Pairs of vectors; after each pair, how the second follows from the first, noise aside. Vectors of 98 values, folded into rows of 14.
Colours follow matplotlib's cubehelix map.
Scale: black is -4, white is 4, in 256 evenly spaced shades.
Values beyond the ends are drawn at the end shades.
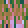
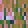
wrapped around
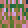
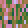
shuffled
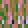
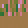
partly zeroed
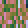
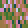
shuffled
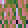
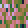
shuffled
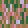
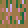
partly zeroed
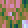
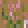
partly zeroed
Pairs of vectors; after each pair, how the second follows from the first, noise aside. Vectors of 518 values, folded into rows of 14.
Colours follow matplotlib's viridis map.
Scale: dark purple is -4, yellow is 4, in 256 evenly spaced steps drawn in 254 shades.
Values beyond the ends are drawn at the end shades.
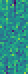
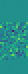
partly zeroed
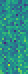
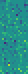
partly zeroed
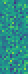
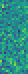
shuffled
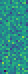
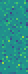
partly zeroed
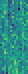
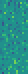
partly zeroed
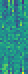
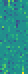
partly zeroed
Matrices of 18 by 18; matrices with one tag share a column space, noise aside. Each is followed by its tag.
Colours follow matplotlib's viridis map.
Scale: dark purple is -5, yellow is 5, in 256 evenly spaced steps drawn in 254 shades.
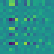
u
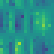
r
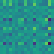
u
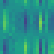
r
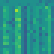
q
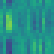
r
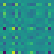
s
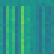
q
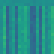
q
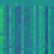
q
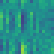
r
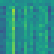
q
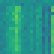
q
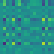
u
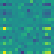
s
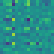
u
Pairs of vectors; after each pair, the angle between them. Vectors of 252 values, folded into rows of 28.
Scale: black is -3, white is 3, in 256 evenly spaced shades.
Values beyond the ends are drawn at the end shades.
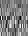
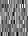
orthogonal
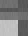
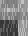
nearly opposite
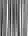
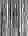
nearly parallel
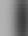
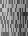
partly aligned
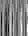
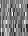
partly opposed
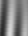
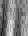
nearly parallel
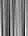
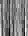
nearly parallel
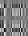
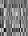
nearly parallel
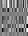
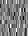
orthogonal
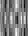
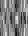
nearly opposite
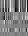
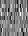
partly aligned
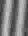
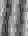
nearly opposite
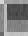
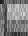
nearly opposite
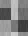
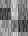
nearly parallel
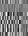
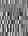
nearly parallel
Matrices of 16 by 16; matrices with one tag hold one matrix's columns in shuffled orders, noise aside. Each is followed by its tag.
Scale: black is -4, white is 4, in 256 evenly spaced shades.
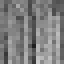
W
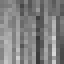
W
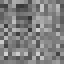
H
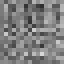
H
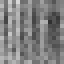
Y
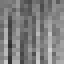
W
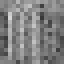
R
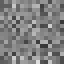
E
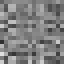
E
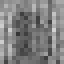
R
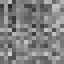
H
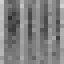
Y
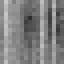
Y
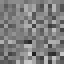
E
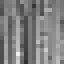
W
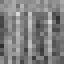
R
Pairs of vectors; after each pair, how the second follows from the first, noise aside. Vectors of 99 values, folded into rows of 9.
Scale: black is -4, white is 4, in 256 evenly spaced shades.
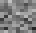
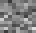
negated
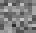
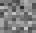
reversed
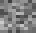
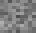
shrunk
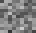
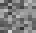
negated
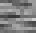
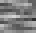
negated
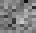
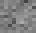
shrunk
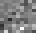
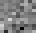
negated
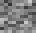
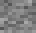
shrunk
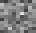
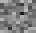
negated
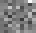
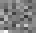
reversed
